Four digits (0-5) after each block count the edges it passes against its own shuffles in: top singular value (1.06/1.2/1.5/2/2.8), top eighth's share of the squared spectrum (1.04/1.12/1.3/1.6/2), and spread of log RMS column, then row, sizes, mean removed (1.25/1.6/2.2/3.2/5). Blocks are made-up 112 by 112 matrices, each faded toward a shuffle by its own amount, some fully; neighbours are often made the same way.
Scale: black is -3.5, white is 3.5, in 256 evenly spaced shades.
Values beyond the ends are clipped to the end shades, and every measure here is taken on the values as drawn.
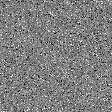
0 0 0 1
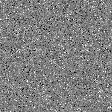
0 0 0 0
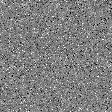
0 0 0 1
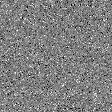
0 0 0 1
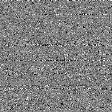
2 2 0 3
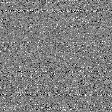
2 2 0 3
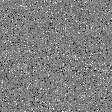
2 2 0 1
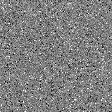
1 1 2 0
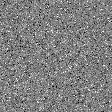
0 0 0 0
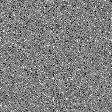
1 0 1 0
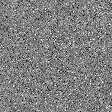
0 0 0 0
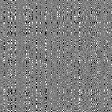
5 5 4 3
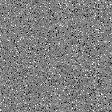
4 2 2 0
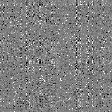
4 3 3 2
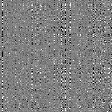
5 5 4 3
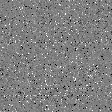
3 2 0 1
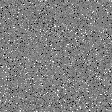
2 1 0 0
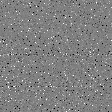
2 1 0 1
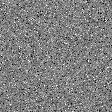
0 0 0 0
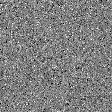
2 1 0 0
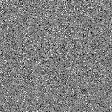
3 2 1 0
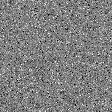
1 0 0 0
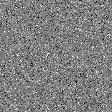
0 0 0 0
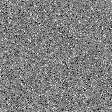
1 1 0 0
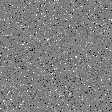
0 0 0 0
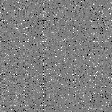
4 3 2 1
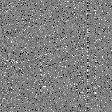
4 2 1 1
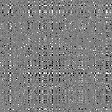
5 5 3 3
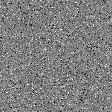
0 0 0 0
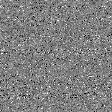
1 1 0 3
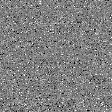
0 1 0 3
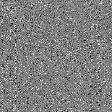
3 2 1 0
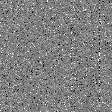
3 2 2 0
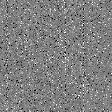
3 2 2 0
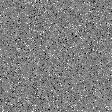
2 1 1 0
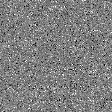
1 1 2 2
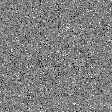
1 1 1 1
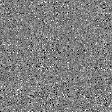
1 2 3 3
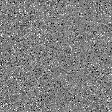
1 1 1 1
